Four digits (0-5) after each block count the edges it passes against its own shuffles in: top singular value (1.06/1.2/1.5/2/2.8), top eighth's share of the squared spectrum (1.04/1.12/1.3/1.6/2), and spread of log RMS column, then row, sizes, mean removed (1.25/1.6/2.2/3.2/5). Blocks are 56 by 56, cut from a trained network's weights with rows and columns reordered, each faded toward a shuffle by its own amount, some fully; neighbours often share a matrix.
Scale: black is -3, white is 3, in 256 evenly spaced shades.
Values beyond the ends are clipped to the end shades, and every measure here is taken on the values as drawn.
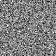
0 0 0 0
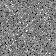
0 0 0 0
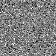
2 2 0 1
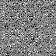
3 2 1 1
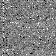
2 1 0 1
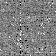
2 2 1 0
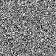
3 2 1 0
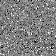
2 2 0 0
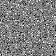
2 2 0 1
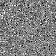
3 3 0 1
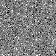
2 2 0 0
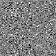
3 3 2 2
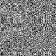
4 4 2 1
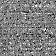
3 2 0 1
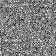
1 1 0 0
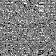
3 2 1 1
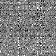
3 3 2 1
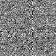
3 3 2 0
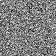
0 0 0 0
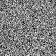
2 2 0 0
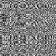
4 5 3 3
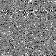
3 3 0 1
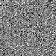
3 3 1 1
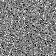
0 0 0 0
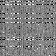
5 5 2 3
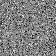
0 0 0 0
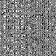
4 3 2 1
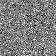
1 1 0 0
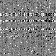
4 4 1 3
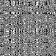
4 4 2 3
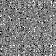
3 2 0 1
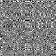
4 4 1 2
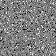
3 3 0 1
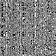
3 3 2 1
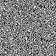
1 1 0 0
